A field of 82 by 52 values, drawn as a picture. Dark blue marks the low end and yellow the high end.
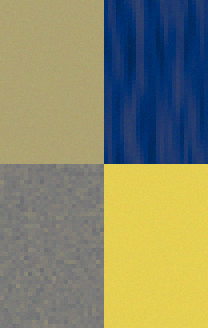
The table splits into 2 rows of 2 panels. Panel 1,1: high, flat. Panel 1,2: very low, streaked downward, faint in contrast. Panel 2,1: middling, fine-grained, faint in contrast. Panel 2,2: very high, flat.
